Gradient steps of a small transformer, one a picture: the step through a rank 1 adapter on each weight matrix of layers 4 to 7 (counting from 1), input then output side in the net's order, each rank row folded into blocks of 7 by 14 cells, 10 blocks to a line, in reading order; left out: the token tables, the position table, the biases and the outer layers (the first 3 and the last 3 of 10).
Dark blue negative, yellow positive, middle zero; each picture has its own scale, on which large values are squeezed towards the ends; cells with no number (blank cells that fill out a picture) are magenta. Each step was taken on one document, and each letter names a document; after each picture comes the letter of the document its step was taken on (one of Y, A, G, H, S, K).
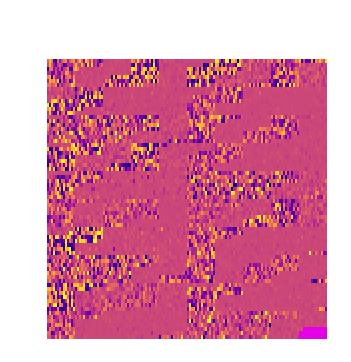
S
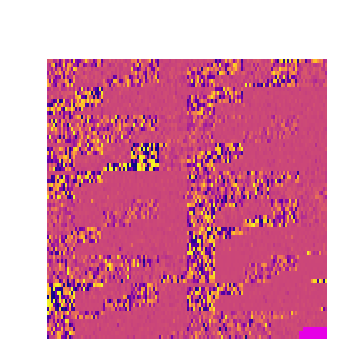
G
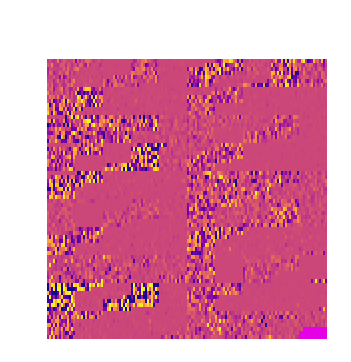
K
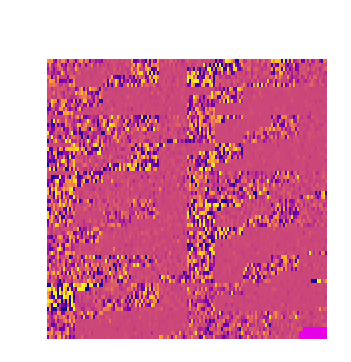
S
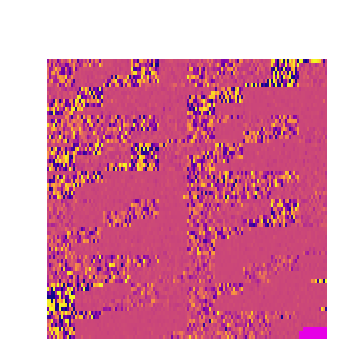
G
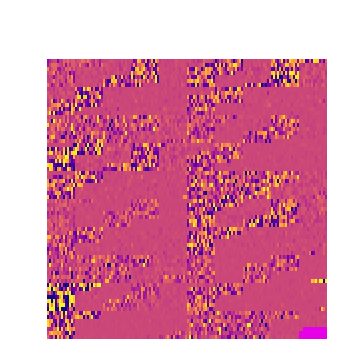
G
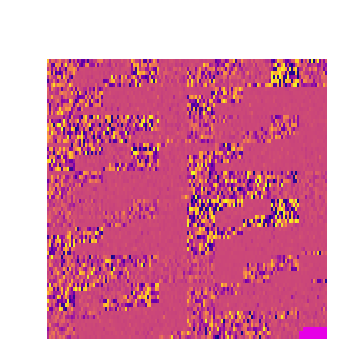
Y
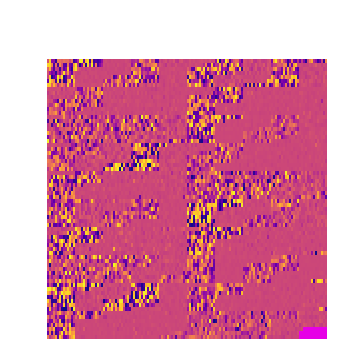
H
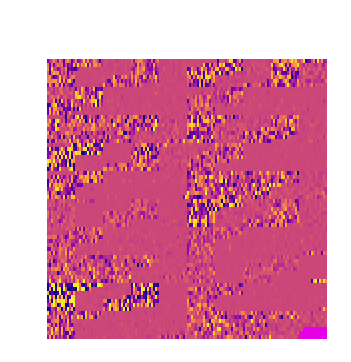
K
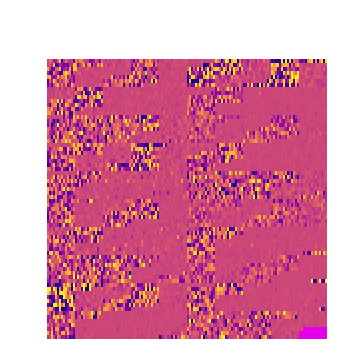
S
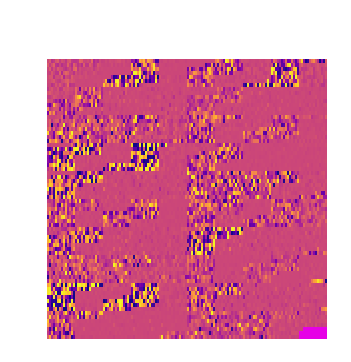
H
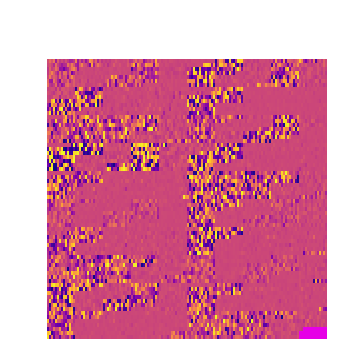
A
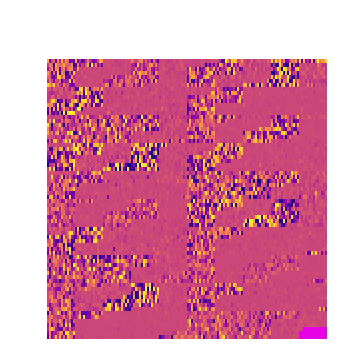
S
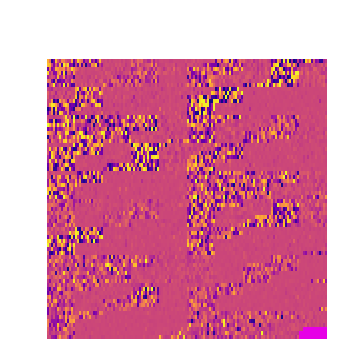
A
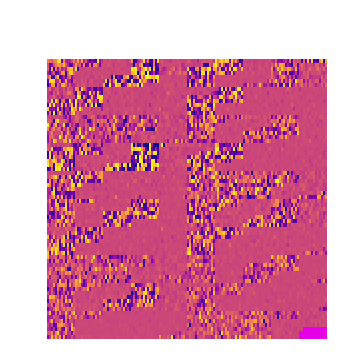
G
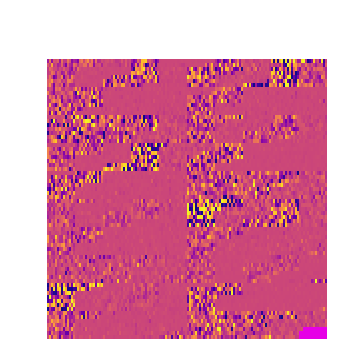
K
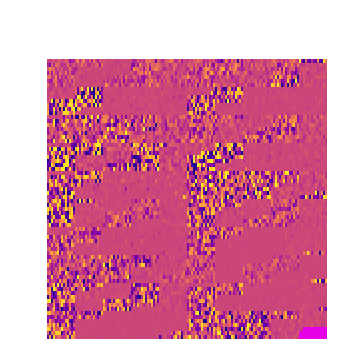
A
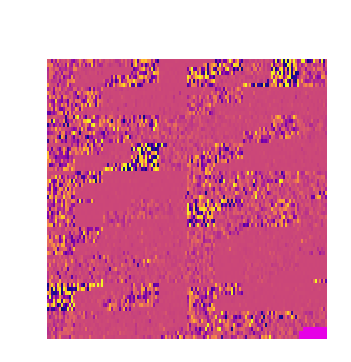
K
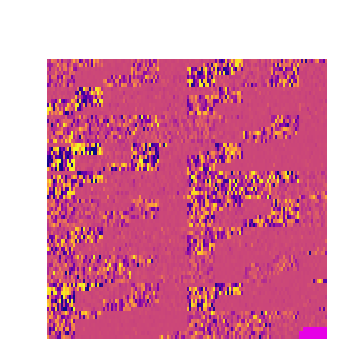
H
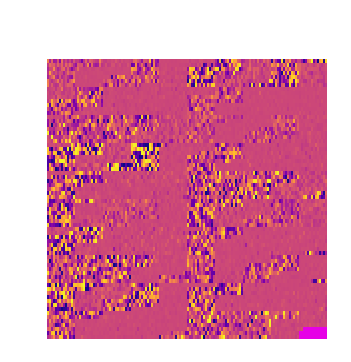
S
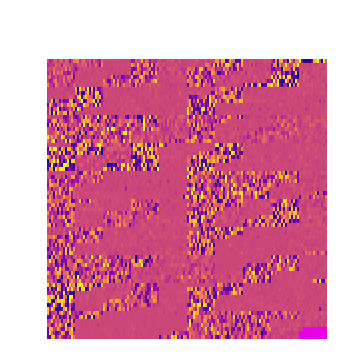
A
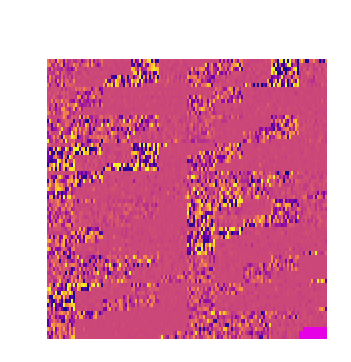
H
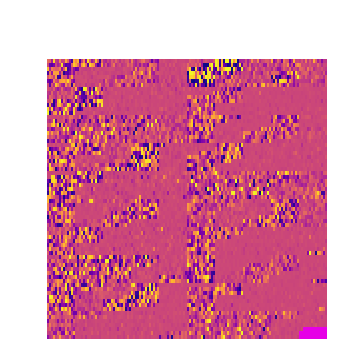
S
